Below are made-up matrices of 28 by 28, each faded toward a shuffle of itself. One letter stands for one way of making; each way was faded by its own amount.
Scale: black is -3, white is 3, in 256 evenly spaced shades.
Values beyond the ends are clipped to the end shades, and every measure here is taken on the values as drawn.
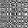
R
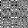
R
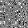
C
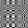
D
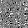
C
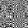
R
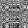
R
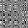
R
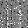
C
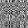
R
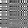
D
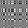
D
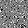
C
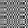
D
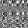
R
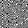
C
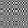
D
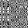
R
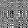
R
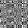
R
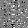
C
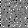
C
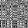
R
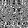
C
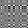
D
